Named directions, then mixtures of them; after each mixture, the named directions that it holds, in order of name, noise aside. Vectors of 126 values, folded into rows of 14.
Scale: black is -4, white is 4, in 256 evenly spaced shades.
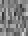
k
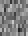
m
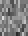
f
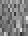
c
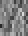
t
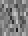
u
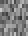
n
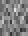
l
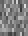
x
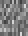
m, x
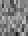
f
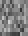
f, t, x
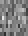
f, k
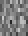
l, m, u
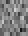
l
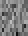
c, f, n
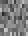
n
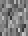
f, u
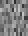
l, n, t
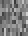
c, k, n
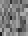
m, u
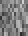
c, n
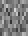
l, u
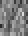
t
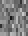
t, u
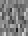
k, u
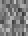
l, t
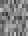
n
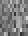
c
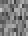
n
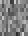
f
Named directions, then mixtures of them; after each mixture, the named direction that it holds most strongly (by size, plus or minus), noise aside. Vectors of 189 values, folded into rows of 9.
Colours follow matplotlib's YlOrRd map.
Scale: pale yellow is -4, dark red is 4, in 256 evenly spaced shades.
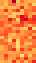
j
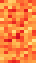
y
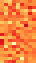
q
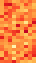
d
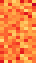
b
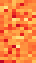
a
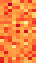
d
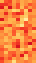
y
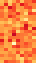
q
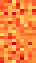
q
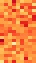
q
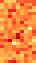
y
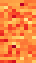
a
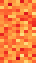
b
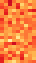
q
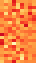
q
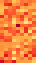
d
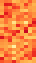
d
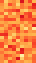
b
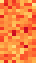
b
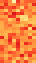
j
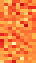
q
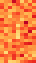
d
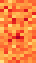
y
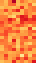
j
